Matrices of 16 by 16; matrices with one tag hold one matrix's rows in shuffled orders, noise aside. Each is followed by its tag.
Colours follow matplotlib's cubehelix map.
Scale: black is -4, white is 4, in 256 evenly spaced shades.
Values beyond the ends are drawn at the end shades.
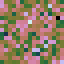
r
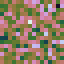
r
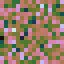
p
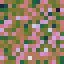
r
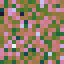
p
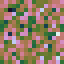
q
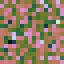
q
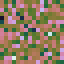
p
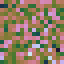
r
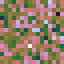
r
